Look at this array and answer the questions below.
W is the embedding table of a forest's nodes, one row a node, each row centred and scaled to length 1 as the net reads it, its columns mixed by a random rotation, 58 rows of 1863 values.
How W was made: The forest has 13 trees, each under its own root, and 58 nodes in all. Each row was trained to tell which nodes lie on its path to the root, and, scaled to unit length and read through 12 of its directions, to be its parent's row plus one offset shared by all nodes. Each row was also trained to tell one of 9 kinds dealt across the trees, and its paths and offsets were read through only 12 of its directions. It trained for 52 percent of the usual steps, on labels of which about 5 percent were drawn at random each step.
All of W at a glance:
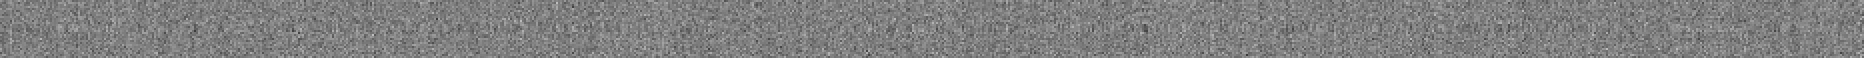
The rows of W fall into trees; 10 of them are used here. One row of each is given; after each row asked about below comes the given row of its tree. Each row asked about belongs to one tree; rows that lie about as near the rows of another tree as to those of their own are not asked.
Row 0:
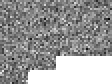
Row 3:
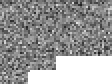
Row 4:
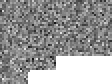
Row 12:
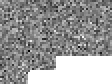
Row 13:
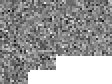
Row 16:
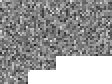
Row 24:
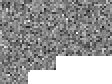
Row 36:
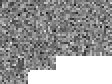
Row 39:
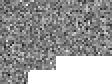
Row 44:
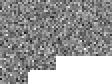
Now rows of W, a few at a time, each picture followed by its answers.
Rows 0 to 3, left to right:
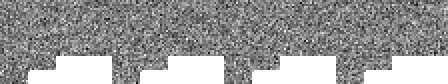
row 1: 39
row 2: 4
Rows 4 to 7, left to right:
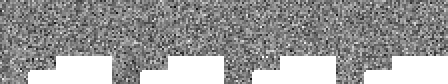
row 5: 44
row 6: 13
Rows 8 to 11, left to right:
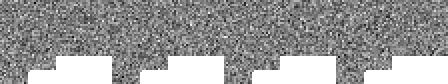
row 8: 39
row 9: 3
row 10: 16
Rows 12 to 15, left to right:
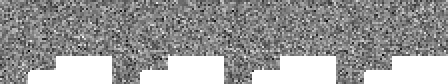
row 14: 13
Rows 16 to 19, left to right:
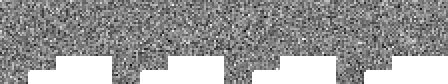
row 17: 3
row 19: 44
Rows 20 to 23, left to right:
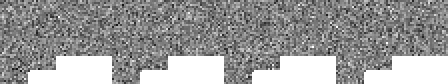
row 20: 44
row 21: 0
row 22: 0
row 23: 36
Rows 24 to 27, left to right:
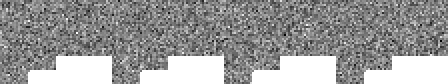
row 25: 3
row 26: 12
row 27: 3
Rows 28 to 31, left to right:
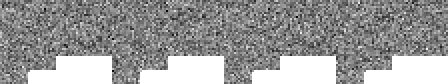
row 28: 24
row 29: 12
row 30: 24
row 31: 4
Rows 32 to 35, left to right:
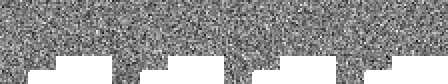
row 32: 24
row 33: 13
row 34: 39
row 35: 4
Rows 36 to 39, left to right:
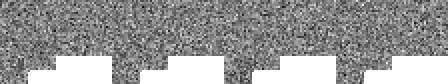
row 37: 12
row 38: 44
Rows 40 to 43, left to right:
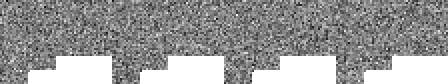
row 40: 3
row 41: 13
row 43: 4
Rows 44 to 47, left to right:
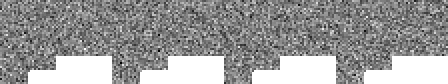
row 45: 39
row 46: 36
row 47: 4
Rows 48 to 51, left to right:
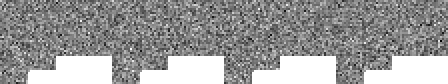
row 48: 12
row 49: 12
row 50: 39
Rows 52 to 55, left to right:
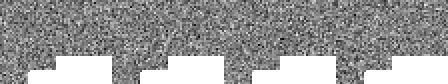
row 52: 3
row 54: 16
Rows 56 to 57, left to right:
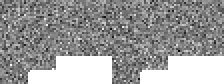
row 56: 39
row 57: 13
